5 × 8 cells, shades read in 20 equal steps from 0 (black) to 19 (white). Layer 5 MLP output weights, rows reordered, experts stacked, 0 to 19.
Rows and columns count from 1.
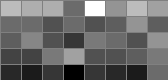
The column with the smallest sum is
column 4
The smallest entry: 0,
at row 5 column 4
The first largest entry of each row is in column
5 7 8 4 8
